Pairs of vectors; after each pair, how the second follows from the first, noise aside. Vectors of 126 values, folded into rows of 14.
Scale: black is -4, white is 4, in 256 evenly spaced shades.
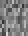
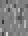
partly zeroed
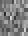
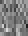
shuffled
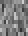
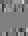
partly zeroed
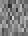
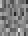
shuffled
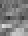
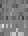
partly zeroed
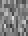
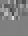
partly zeroed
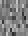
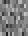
shuffled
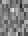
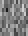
shuffled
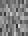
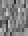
shuffled
